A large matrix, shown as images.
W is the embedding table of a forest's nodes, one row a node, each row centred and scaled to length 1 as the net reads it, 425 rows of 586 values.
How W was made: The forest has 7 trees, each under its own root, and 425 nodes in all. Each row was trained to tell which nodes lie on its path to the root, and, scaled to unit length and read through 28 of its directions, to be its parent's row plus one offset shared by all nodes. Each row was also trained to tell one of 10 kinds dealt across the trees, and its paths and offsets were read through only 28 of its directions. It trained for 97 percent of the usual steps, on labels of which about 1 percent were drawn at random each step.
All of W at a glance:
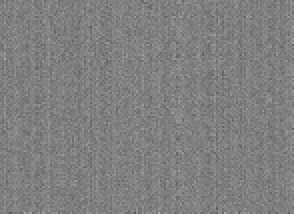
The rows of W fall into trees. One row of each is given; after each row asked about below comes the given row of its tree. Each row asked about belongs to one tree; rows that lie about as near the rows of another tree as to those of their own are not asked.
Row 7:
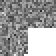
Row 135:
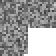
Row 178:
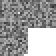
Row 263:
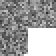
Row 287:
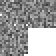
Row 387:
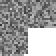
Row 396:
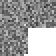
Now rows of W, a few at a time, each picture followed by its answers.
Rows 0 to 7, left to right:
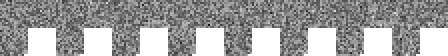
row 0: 135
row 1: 178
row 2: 7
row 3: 7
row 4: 135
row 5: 7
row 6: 263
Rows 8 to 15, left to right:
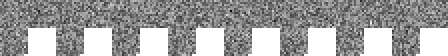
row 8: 387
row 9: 387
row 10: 396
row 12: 135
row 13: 7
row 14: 396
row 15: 396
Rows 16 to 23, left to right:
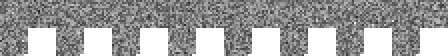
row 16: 387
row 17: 263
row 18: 396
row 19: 387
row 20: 387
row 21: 387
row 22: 7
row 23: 178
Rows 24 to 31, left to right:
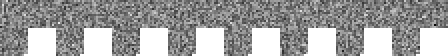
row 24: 387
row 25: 396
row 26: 263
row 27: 7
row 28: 263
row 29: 135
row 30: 7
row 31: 135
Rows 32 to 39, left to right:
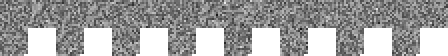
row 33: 287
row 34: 396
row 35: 287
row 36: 396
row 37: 387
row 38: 396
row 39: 7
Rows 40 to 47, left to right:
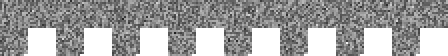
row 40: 387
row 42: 7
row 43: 387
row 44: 387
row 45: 7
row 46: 387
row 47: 396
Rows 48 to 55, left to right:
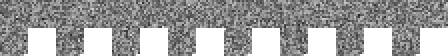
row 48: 287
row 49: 396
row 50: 396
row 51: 7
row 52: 263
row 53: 178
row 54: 7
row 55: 387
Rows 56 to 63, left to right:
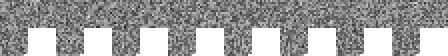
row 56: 135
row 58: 7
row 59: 263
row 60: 7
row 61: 287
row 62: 387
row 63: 7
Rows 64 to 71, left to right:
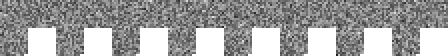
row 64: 7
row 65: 287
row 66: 7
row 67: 135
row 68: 7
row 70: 263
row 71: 387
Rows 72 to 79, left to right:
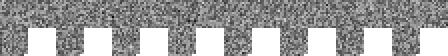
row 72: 396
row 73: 7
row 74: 263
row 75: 263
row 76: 7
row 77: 263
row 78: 263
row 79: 387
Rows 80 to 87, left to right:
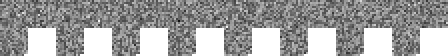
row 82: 7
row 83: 7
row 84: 135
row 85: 178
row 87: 387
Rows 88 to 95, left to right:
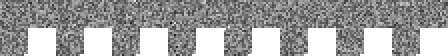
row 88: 263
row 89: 7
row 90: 396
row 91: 135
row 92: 135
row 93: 7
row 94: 263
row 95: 263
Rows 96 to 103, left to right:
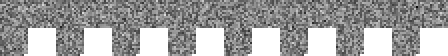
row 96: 396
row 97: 387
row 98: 387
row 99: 287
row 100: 387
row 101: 387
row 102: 263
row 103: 178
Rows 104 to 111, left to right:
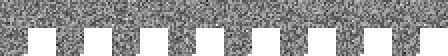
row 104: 287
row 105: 287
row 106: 396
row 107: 7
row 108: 178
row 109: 396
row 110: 396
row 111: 396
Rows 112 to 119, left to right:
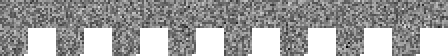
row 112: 387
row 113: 387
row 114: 387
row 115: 178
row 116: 396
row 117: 7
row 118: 396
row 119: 287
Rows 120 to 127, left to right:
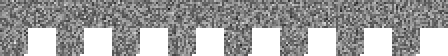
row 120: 387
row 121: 7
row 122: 263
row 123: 7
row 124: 7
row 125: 263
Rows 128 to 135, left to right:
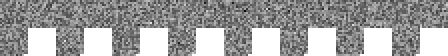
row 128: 387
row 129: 396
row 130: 7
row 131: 263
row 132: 387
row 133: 7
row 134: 263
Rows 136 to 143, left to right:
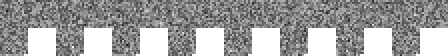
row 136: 396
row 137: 7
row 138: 263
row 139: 178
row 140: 7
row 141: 396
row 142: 387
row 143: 387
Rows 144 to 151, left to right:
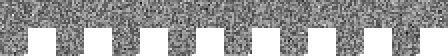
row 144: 135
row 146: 387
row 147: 135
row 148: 263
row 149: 263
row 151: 396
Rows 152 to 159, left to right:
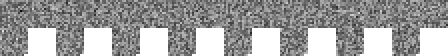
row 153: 135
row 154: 287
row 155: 387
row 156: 387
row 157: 263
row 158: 387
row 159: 387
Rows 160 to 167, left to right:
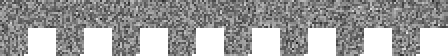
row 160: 263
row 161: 7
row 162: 396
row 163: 396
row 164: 263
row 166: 396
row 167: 135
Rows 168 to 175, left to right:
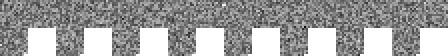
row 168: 7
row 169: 387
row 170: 178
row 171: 135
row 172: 387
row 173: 396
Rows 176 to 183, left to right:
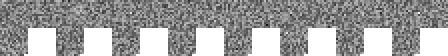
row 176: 396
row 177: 396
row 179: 7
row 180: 387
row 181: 7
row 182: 263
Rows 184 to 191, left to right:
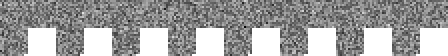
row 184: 263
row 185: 263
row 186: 263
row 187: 135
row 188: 396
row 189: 178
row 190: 387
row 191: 287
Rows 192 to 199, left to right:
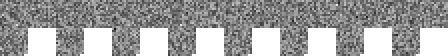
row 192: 263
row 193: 263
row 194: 287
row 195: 396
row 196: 287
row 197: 387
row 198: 7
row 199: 135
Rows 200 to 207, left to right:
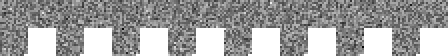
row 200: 287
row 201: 7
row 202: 263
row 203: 135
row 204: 263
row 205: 7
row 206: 387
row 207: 7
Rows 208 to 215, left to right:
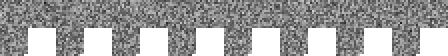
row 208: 396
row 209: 396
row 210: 396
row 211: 387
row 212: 263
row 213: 396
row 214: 387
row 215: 287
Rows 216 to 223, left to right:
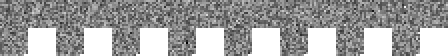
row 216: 396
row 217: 387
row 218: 7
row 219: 178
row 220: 178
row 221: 387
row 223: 135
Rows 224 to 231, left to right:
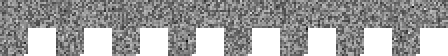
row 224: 287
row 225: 396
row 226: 7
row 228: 263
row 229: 287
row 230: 396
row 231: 263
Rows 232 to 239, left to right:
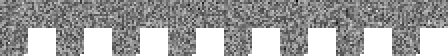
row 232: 396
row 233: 396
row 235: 387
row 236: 178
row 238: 263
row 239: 7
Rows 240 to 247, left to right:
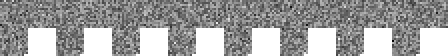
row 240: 263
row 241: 7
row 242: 7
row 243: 263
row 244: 178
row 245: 7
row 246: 263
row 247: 135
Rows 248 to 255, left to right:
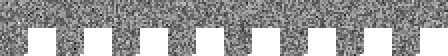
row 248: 7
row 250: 387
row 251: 7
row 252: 178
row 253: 387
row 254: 287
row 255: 263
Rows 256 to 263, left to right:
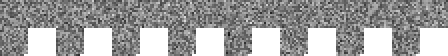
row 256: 396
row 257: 396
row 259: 396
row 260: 7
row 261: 263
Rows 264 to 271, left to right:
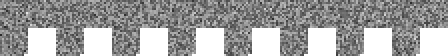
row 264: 263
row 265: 7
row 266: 263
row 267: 263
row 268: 7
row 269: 7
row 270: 263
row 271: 387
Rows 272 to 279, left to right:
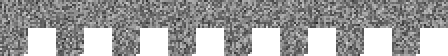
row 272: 387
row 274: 387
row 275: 387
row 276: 387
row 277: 387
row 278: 387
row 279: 396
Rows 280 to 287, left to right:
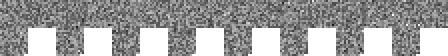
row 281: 7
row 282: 396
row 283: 387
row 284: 396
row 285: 178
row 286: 7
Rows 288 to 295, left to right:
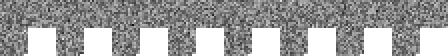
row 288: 7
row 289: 387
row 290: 135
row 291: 7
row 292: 263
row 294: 396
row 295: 7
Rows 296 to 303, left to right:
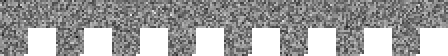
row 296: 263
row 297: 7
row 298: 263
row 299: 7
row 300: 396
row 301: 396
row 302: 7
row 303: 178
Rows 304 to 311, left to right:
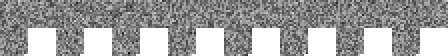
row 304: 178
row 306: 287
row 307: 387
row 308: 396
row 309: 396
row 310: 387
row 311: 178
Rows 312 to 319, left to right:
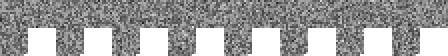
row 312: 135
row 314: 263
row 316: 135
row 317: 387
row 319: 387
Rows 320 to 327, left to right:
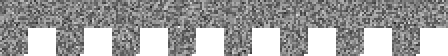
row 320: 387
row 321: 7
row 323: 396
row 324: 287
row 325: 287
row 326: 263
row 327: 387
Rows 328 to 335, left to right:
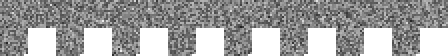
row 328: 396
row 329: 387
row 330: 396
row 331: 7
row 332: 178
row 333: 7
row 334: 263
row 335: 263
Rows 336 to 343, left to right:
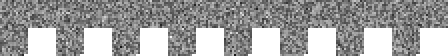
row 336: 396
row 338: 135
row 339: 287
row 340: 287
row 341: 396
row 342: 396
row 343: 178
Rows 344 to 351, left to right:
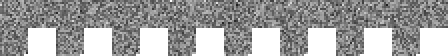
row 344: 396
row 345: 396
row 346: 263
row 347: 396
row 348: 387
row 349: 263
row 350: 178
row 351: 263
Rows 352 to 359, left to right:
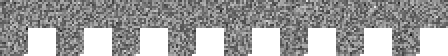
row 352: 287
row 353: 7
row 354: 263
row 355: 178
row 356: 263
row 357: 396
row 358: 135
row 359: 7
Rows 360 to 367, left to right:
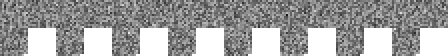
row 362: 396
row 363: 7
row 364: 387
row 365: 387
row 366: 287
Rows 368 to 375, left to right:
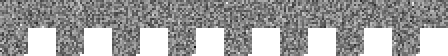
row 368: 135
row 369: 396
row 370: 287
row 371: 178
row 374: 7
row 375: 263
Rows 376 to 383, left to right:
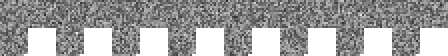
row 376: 135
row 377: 287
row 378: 263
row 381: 263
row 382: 387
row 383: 135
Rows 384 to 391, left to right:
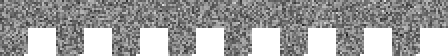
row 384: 7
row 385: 178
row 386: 396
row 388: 7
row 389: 263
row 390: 7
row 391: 287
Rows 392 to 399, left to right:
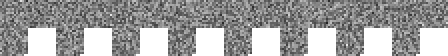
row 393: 287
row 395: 396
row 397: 387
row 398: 7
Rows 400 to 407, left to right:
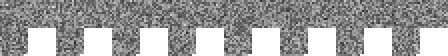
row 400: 387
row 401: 387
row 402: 135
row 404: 178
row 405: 7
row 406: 396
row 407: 178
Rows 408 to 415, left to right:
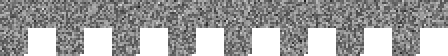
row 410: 263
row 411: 287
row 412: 396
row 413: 396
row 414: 7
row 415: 387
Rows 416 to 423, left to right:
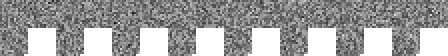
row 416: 387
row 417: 263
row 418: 135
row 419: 387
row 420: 263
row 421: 7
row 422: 387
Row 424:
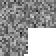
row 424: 387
